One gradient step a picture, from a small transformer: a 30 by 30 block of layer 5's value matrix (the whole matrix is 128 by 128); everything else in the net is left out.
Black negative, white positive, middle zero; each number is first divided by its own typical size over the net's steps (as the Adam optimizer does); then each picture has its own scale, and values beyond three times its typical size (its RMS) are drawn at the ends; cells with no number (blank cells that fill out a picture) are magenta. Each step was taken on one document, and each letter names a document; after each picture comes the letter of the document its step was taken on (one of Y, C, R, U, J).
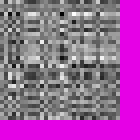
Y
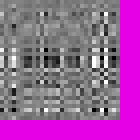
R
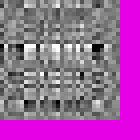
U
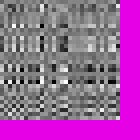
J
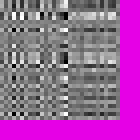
Y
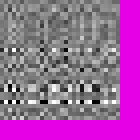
J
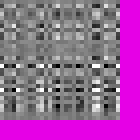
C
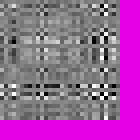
R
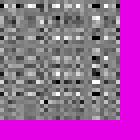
C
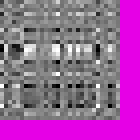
U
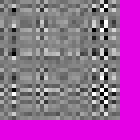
R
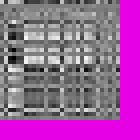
Y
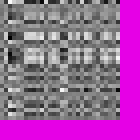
Y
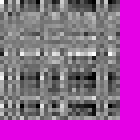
Y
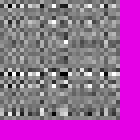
J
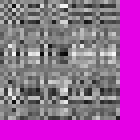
Y
